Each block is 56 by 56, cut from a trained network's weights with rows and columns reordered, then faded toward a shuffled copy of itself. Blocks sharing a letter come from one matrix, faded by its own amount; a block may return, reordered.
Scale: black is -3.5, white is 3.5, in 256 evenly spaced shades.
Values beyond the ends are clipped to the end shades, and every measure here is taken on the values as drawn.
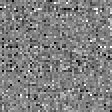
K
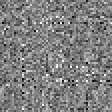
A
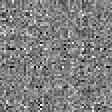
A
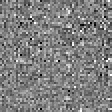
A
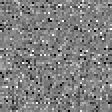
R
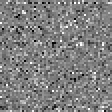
R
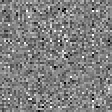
A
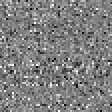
K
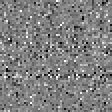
R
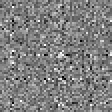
A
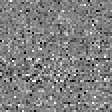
R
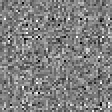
A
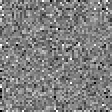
A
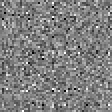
A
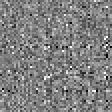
A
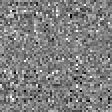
A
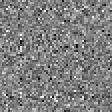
A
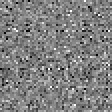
K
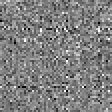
A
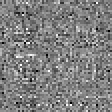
A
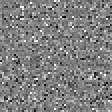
K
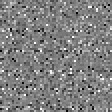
R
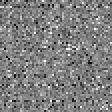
K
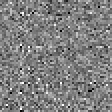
A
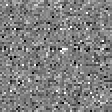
K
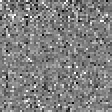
K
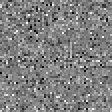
K
